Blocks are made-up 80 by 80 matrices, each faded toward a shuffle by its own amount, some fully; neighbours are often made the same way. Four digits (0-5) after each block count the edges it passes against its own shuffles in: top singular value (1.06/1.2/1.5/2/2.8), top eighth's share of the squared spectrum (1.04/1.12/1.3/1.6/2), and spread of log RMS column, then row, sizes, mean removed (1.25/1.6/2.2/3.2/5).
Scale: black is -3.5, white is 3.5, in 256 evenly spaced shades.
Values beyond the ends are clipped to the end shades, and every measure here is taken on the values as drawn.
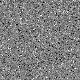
0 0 1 0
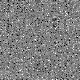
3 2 1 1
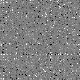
3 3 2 2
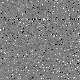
2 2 0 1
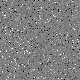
0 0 0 0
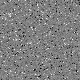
0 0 0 0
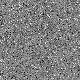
0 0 0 0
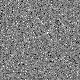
0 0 0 0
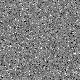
2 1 0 0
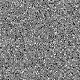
3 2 0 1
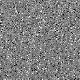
3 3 1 1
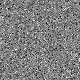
1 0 0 0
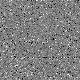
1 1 0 1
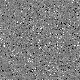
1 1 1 1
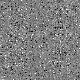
1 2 2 2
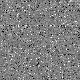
1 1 0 1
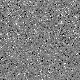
0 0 0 1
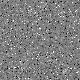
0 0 0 1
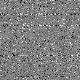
2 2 0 2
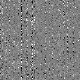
3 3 3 0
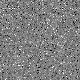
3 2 0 1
